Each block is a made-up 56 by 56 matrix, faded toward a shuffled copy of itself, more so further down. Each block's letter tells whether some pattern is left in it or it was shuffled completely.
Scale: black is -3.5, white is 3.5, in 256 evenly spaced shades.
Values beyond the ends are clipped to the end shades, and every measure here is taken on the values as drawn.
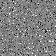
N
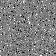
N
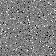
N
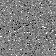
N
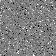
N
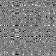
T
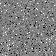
N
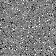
N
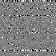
T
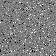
N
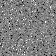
N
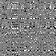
T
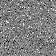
N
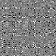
T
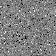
N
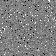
N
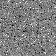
N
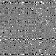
T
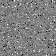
N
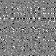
T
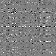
T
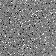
N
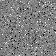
N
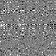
T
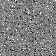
N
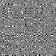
T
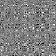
T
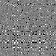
T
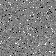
N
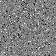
N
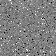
N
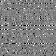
T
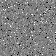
N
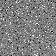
N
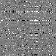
T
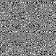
T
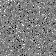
N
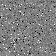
N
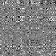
T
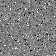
N
